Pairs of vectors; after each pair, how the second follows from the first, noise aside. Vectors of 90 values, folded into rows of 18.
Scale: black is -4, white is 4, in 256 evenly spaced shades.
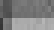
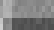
negated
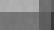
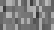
shuffled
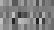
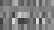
negated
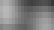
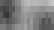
negated
